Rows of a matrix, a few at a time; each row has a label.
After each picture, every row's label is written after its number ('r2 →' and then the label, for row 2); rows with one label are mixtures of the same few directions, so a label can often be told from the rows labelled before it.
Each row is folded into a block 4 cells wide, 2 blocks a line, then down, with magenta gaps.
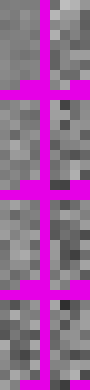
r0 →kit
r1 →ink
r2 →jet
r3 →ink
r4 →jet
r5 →jet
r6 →jet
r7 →ink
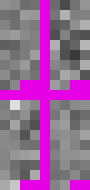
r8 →jet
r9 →jet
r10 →ink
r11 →kit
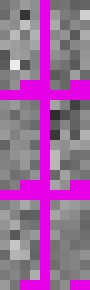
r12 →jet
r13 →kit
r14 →jet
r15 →ink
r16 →jet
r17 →ink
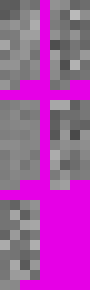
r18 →ink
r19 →jet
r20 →jet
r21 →ink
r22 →jet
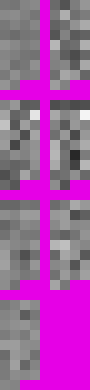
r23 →jet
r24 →jet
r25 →kit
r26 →kit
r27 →kit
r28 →jet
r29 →jet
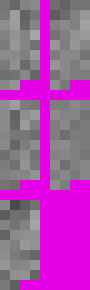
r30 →kit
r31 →ink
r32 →kit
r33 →jet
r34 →ink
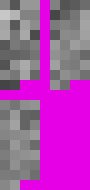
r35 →ink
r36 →ink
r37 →kit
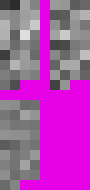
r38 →ink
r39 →jet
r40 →jet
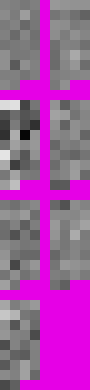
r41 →jet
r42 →kit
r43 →ink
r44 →ink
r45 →jet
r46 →ink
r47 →ink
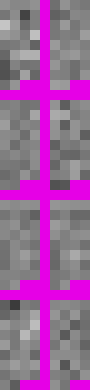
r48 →kit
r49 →ink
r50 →kit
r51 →ink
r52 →kit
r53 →kit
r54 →ink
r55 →jet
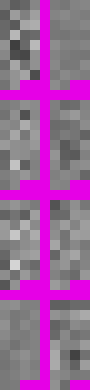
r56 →jet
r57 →jet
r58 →jet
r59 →jet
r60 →jet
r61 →ink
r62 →kit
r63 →kit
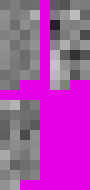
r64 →kit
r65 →kit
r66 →ink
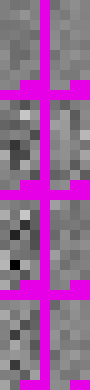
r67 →jet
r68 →ink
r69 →jet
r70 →kit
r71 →jet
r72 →ink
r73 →jet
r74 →ink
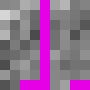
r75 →ink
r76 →ink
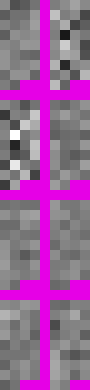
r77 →ink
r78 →jet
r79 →jet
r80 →jet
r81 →kit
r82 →ink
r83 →ink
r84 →kit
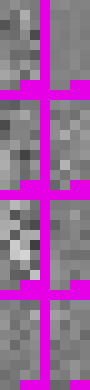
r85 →kit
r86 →kit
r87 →kit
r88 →jet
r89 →jet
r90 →kit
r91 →kit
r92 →ink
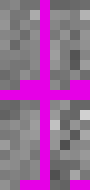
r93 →kit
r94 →kit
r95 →ink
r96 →kit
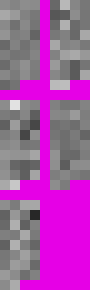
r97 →ink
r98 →ink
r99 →ink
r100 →jet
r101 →kit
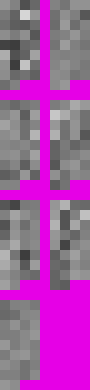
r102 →jet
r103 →kit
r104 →kit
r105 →ink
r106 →kit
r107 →kit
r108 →ink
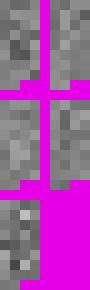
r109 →jet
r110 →kit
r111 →jet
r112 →kit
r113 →jet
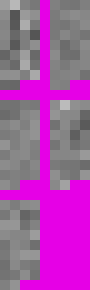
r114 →kit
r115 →jet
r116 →ink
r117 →ink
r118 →kit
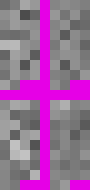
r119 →jet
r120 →jet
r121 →jet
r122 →ink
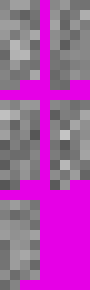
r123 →jet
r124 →kit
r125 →ink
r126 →jet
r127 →jet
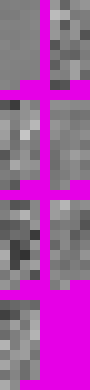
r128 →ink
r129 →ink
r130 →ink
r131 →kit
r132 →jet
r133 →ink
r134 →ink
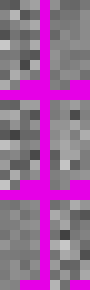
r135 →jet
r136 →ink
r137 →jet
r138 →jet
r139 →jet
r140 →jet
